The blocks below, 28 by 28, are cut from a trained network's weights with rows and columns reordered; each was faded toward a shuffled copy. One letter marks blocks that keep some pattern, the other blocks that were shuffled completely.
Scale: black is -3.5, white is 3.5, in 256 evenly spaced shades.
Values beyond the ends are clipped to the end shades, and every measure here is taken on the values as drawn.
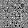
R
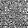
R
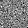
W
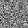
R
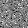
W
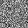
R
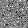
W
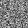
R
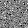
W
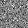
W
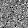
W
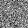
W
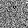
W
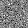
W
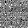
R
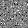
W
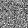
W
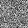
W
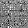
R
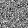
W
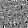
W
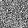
W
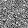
W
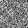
W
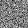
W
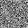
W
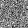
W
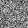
W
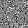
W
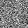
W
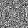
R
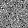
W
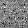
R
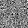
R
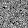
W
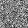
W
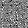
R
